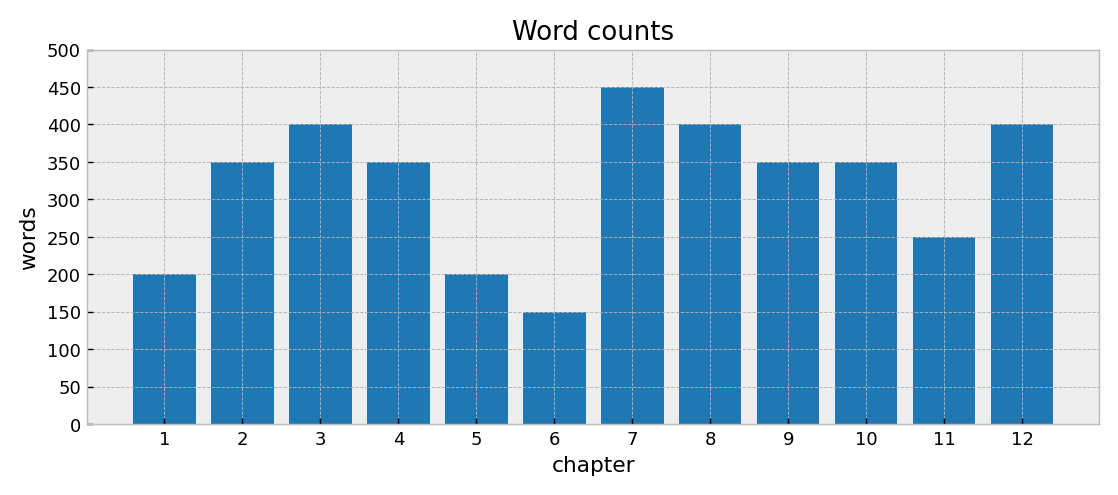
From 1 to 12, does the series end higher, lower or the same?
higher
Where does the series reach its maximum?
7
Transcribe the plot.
Title: Word counts
x-axis: chapter, ticks 1 2 3 4 5 6 7 8 9 10 11 12
y-axis: words, ticks 0 50 100 150 200 250 300 350 400 450 500
Values:
200 350 400 350 200 150 450 400 350 350 250 400
